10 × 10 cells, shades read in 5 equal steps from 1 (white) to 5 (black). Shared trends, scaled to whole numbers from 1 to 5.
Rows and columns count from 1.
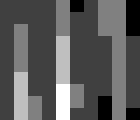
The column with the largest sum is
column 10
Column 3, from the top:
4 4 4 4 4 4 4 4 3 3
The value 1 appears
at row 8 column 5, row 9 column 5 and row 10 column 5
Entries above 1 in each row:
10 10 10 10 10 10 10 9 9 9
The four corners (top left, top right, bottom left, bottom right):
4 5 4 5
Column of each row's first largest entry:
6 10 10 1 1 1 1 1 8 8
